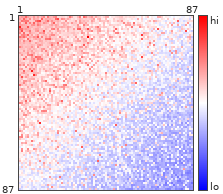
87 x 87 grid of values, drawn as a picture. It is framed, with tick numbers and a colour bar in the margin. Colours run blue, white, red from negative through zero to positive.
No regular stripes run through it. The ninth with the lowest average is the bottom right. Neither half mirrors the other. The field climbs toward the top left.
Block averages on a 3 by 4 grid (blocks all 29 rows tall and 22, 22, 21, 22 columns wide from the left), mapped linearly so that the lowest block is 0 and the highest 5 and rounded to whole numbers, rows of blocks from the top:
5 4 3 2 / 4 3 2 1 / 3 2 1 0
